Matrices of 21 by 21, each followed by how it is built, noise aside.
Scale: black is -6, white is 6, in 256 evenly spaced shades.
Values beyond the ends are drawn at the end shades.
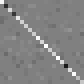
diagonal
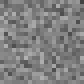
noise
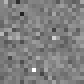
noise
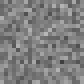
noise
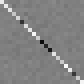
diagonal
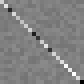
diagonal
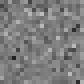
noise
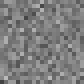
noise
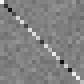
diagonal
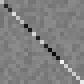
diagonal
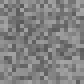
noise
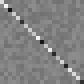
diagonal
